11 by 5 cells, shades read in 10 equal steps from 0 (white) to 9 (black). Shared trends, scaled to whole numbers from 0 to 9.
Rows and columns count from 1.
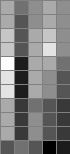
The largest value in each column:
6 8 6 9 8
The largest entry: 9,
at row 11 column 4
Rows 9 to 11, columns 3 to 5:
4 6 7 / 4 6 7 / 6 9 8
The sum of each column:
27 73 42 47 62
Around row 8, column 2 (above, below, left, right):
8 7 3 5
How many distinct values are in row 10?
4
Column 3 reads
4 4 3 3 3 3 3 5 4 4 6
